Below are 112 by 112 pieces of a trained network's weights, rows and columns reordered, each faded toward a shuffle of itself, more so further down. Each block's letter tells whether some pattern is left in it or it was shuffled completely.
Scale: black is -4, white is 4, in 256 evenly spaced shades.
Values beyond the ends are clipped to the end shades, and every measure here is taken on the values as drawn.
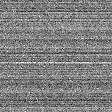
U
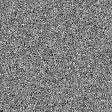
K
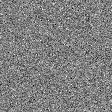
K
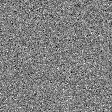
K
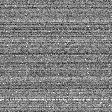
U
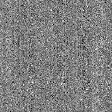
U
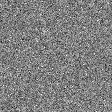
K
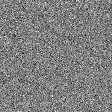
K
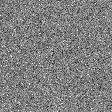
K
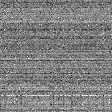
U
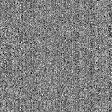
U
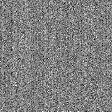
U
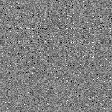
U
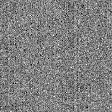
U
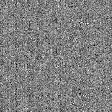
U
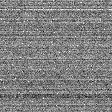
U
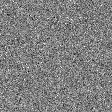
K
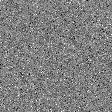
K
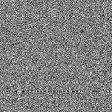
U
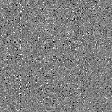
U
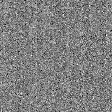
U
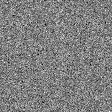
K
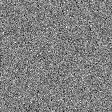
K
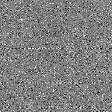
U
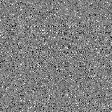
U
